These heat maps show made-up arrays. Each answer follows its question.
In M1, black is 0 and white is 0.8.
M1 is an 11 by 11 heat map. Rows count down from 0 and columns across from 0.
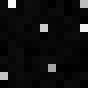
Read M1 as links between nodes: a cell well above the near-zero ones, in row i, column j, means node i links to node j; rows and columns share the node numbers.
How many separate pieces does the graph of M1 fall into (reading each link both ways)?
5
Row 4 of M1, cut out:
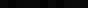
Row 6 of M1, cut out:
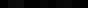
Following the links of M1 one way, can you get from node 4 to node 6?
no
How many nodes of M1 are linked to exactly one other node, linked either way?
5
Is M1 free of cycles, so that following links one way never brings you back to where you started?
yes
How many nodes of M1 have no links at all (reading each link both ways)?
3
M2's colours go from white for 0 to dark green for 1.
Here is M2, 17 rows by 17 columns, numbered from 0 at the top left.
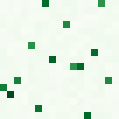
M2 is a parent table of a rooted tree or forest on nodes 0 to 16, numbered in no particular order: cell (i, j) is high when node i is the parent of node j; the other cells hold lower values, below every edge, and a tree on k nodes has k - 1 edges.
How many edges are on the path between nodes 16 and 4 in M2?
4
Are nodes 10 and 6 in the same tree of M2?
no
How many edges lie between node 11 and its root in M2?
2
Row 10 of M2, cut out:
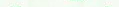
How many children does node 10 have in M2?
0
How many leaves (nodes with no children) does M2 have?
6
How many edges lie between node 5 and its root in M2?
4
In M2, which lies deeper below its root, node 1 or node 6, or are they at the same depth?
the same depth
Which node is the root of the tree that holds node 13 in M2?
8
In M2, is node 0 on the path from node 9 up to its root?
no
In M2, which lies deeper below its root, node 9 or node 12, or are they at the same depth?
the same depth
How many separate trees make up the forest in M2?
3
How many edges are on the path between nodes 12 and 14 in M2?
2
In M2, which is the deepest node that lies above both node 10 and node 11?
9
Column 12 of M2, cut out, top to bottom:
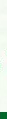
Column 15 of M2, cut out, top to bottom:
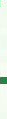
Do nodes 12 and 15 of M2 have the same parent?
no
